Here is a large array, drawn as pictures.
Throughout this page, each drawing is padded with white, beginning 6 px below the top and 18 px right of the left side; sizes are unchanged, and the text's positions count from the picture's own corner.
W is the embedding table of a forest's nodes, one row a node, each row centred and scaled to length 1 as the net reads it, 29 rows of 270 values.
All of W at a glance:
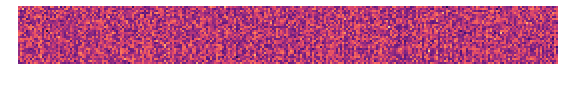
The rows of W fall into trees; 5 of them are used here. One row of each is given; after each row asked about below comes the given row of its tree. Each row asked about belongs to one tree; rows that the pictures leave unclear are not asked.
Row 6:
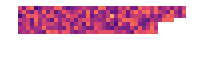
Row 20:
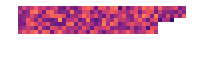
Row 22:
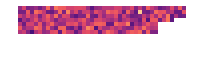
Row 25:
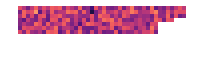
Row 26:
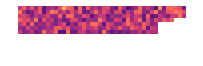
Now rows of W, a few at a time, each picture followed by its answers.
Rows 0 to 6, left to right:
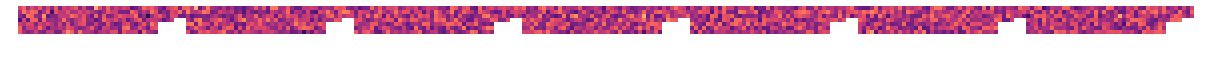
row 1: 26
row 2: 25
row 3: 26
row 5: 25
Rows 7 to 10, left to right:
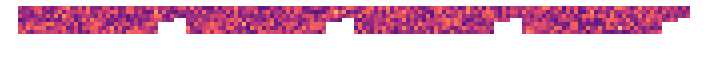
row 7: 22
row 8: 22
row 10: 20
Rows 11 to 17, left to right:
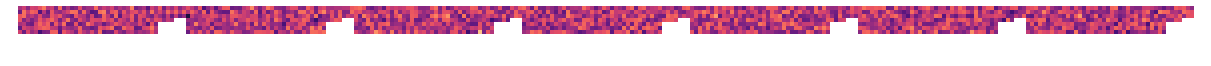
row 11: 25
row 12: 6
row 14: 6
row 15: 25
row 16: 20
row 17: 26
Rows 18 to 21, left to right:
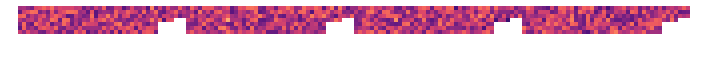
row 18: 25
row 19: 20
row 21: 22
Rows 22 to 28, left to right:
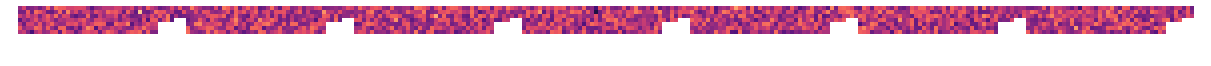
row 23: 22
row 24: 20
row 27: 20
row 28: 25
